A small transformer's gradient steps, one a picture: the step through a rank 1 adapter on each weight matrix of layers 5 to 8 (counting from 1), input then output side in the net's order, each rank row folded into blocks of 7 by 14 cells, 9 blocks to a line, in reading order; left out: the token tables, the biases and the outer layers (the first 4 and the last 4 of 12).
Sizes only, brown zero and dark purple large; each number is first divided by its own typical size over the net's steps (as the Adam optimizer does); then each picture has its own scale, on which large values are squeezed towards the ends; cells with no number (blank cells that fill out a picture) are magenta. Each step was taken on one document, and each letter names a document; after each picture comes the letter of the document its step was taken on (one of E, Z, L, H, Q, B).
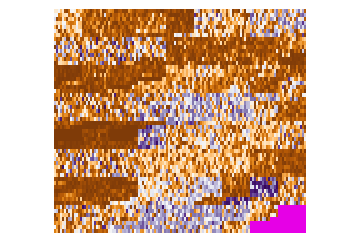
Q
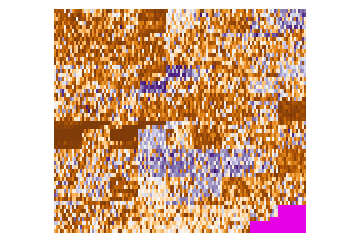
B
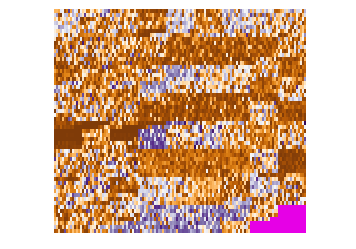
B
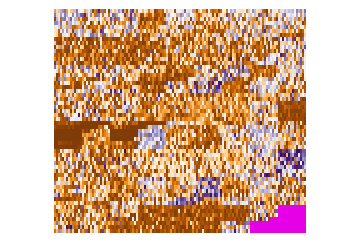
B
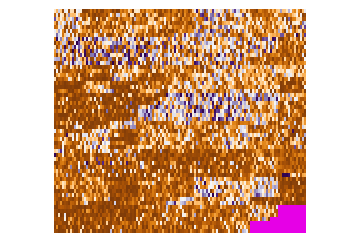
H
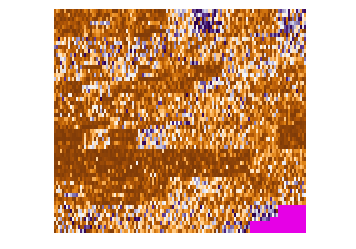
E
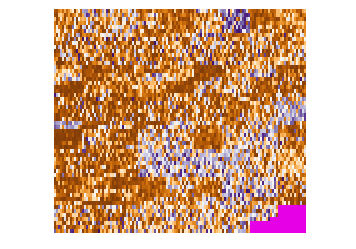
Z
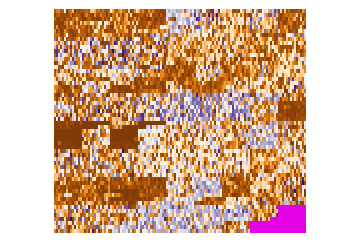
Q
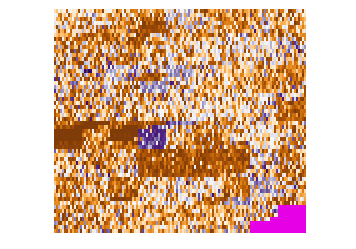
B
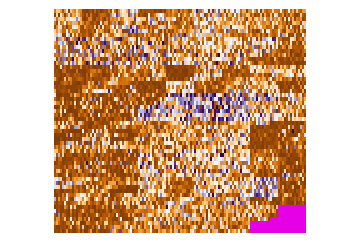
H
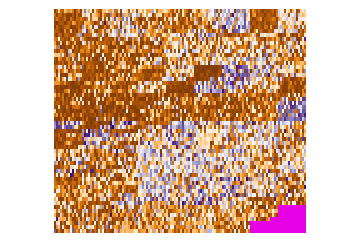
Z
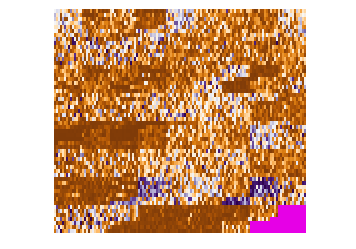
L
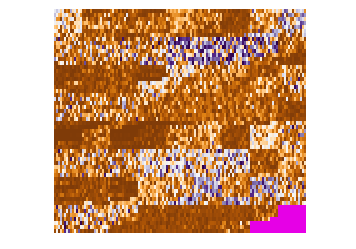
L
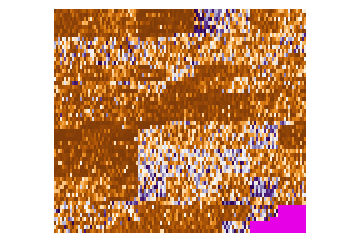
E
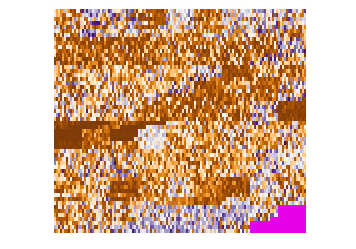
B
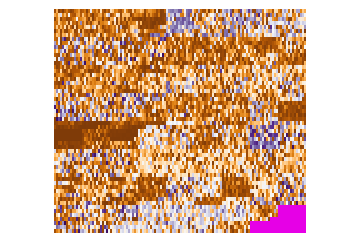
Q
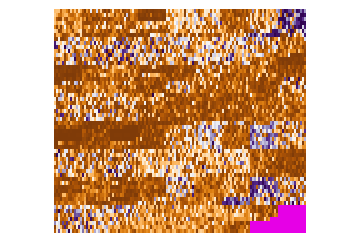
L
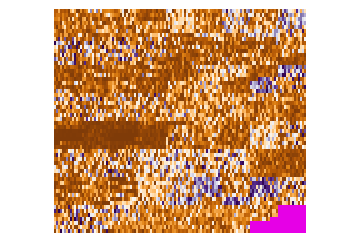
L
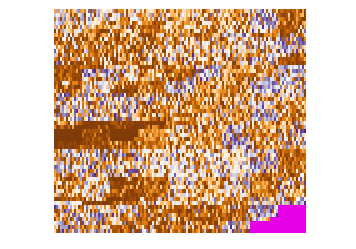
B
